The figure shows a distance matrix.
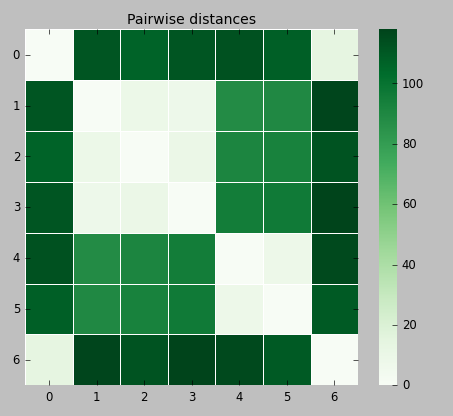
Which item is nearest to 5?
4
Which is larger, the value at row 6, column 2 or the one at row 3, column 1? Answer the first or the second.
the first
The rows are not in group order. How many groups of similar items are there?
3
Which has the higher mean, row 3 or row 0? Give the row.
0
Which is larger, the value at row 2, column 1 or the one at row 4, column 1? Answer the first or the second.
the second
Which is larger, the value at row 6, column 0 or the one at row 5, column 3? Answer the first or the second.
the second
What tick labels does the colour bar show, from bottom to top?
0, 20, 40, 60, 80, 100
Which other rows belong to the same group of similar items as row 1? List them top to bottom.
2, 3
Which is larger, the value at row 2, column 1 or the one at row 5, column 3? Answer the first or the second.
the second
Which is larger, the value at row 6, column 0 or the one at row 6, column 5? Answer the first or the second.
the second
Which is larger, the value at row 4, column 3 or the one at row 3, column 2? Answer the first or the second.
the first
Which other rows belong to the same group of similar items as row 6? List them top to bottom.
0
